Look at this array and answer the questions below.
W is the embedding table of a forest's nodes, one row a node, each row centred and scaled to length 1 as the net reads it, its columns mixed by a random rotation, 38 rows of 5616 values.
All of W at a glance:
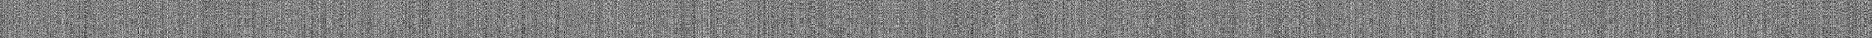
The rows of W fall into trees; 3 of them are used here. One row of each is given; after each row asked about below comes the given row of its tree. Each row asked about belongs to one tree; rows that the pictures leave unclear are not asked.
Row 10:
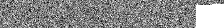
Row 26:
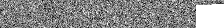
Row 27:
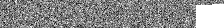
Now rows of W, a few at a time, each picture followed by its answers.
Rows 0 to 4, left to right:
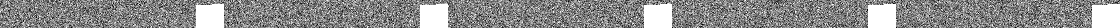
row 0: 10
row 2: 27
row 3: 26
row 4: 26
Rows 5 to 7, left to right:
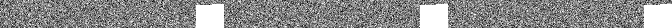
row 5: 10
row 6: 27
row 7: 27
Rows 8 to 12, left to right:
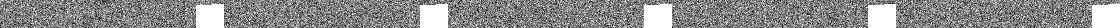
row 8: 26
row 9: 27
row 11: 26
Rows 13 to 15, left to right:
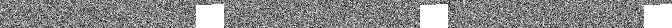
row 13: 10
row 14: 26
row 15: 27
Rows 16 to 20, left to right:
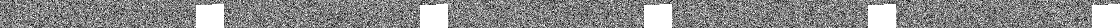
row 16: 27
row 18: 26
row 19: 26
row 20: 10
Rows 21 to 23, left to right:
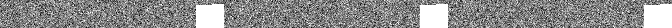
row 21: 26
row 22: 10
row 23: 10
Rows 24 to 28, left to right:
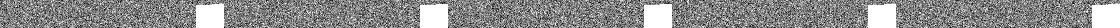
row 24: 27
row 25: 26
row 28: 27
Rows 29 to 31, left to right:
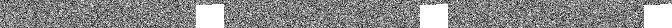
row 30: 27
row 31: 27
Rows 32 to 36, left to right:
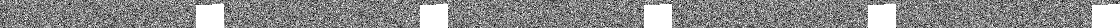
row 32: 27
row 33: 27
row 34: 26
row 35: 27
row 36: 26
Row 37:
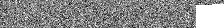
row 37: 27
